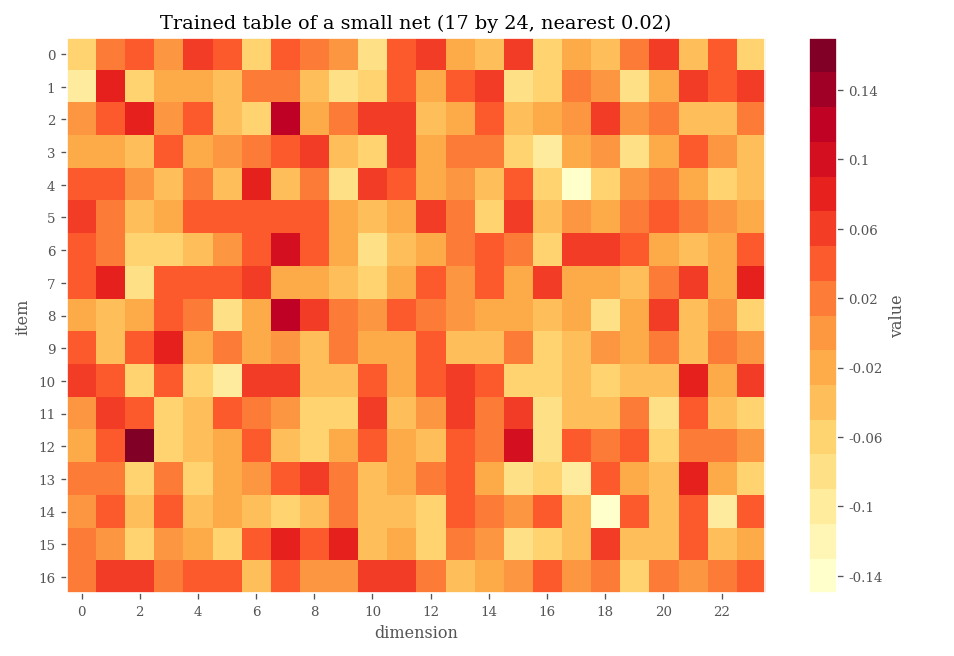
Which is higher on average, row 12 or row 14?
row 12
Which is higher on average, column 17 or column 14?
column 14
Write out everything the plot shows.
Title: Trained table of a small net (17 by 24, nearest 0.02)
x-axis: dimension, ticks 0 2 4 6 8 10 12 14 16 18 20 22
y-axis: item, ticks 0 1 2 3 4 5 6 7 8 9 10 11 12 13 14 15 16 (0 at the top)
Colour bar: value, ticks -0.14 -0.1 -0.06 -0.02 0.02 0.06 0.1 0.14
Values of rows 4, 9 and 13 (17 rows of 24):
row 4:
0.04 0.04 0 -0.04 0.02 -0.04 0.08 -0.04 0.02 -0.08 0.06 0.04 -0.02 0 -0.04 0.04 -0.06 -0.14 -0.06 0 0.02 -0.02 -0.06 -0.04
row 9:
0.04 -0.04 0.04 0.08 -0.02 0.02 -0.02 0 -0.04 0.02 -0.02 -0.02 0.04 -0.04 -0.04 0.02 -0.06 -0.04 0 -0.02 0.02 -0.04 0.02 0
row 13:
0.02 0.02 -0.06 0.02 -0.06 -0.02 0 0.04 0.06 0.02 -0.04 -0.02 0.02 0.04 -0.02 -0.08 -0.06 -0.1 0.04 -0.02 -0.04 0.08 -0.02 -0.06
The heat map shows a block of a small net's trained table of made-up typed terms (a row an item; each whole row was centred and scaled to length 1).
